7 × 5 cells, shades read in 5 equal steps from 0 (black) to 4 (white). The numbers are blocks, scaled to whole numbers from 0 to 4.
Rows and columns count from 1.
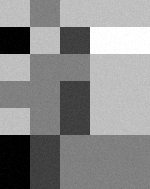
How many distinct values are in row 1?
2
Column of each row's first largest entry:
1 4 1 4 1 3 3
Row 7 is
0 1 2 2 2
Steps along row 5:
down down up same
